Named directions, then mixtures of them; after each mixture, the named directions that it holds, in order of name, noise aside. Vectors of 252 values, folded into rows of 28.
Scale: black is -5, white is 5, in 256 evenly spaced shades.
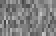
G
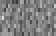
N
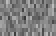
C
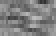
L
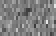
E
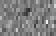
E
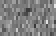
E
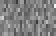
E, N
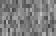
G, N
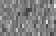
E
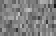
E, L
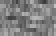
L, N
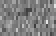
E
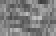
G, L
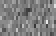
E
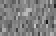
E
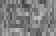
G, L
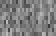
G, N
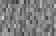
N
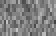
E, G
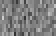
C, N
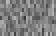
C
